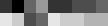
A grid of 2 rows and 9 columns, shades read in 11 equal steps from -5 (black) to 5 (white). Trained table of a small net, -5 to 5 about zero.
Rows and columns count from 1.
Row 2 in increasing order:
-2 -1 2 2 3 3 3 4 4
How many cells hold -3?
3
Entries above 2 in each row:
0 5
